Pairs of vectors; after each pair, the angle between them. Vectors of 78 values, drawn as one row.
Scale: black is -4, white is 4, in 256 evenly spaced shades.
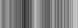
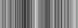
nearly parallel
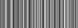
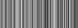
partly opposed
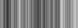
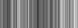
nearly parallel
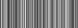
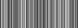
nearly parallel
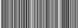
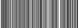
partly aligned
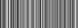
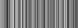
partly opposed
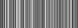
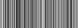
nearly opposite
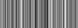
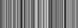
nearly opposite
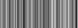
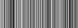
orthogonal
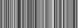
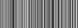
partly opposed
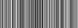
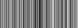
partly aligned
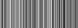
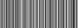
orthogonal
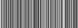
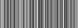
orthogonal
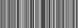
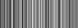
orthogonal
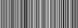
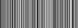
orthogonal
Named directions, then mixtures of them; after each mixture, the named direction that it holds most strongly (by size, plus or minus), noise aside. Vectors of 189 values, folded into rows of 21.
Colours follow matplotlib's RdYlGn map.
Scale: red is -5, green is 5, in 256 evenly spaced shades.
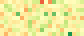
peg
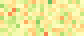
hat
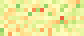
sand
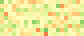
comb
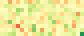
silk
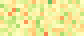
hat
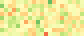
hat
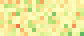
silk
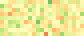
hat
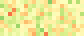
hat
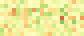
sand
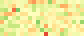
hat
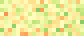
comb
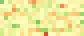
comb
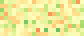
comb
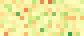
peg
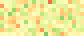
hat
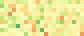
hat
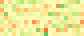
comb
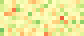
sand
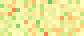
hat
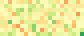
silk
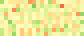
comb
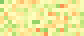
comb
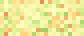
comb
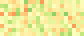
hat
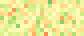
hat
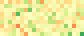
silk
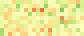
sand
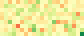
silk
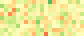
hat
